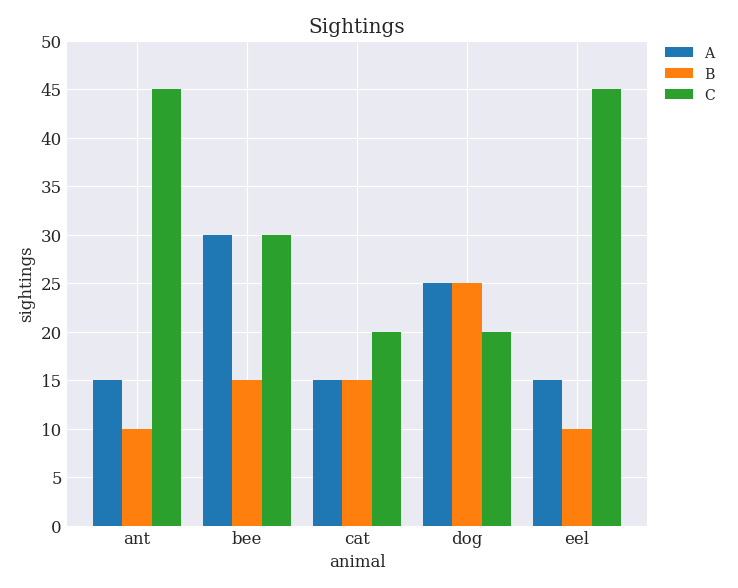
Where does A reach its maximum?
bee
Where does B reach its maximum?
dog
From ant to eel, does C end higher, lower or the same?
the same
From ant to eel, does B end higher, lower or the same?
the same
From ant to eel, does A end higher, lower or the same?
the same
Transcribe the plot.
Title: Sightings
x-axis: animal, ticks ant bee cat dog eel
y-axis: sightings, ticks 0 5 10 15 20 25 30 35 40 45 50
Legend: A, B, C
Values:
A: 15 30 15 25 15
B: 10 15 15 25 10
C: 45 30 20 20 45
